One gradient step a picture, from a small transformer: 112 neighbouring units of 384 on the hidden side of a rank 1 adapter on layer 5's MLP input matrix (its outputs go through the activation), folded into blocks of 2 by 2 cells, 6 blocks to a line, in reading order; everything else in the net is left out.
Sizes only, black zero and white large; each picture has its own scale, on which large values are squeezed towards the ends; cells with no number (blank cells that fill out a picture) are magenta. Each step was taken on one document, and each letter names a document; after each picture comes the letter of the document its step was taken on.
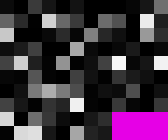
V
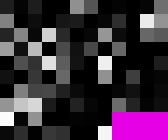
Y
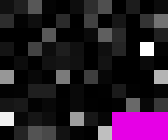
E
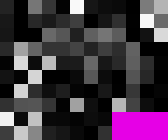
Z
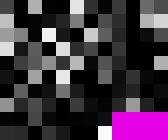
Y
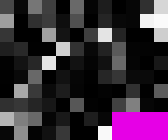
Z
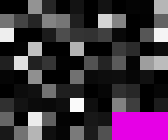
V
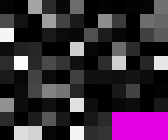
V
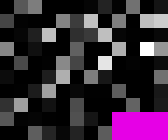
E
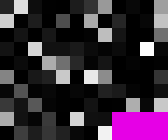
E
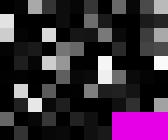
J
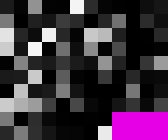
Y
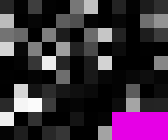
Y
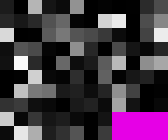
V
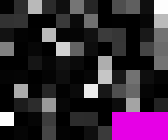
J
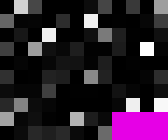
E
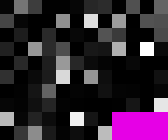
E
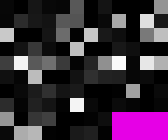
V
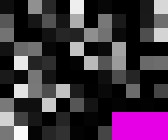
Z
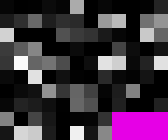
V
